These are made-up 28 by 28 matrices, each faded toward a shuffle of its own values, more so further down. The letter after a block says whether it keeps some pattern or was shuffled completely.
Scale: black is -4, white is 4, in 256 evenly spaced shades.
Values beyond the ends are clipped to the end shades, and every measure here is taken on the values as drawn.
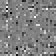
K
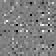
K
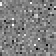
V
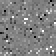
V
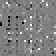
K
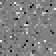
V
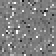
V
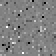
V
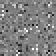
K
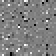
K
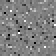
V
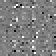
K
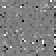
K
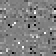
K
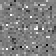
K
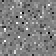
V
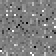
V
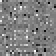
K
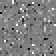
V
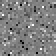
V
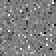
V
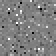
V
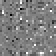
K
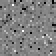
V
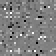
K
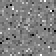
V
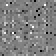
K
